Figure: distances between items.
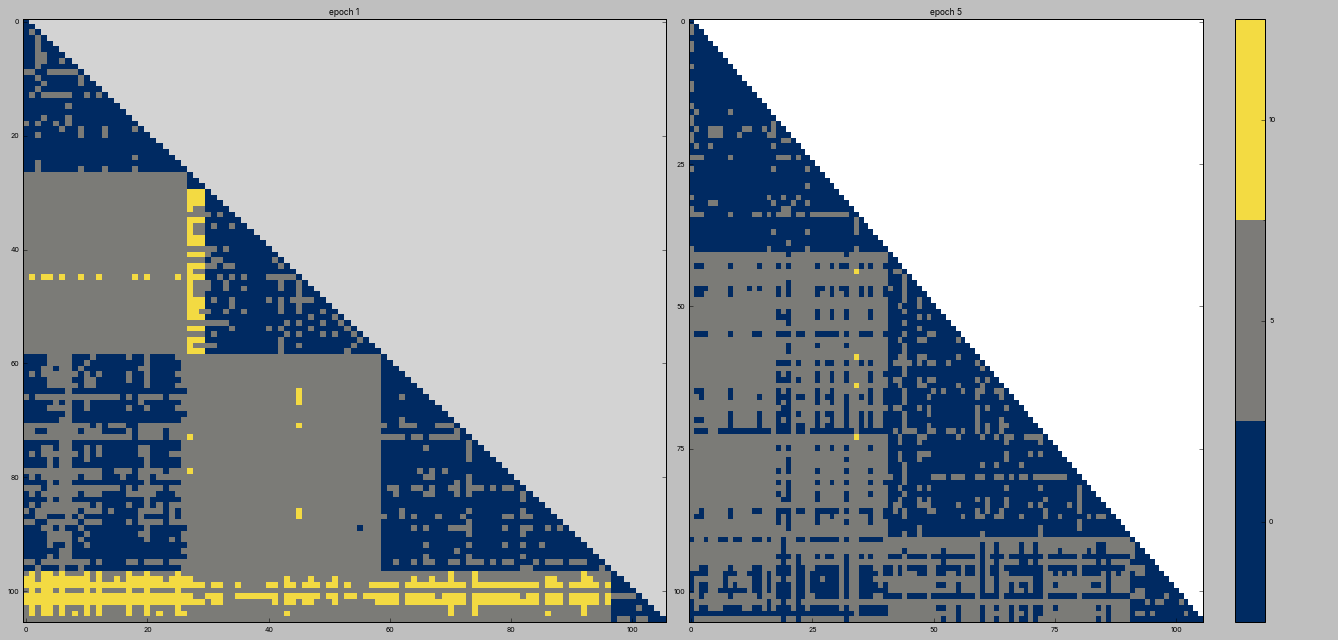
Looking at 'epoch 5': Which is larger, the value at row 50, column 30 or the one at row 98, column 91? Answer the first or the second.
the first
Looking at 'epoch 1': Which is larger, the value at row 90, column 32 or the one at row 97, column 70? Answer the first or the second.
the second
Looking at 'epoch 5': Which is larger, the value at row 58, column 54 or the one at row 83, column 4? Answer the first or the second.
the second
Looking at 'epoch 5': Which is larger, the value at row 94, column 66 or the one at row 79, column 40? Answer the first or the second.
the second
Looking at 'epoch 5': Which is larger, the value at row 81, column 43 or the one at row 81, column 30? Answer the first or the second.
the second
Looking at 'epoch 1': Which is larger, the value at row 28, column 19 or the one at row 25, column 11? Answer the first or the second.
the first
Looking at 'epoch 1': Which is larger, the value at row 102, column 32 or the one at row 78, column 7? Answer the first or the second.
the first
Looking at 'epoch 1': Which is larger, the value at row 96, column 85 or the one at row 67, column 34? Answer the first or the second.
the second
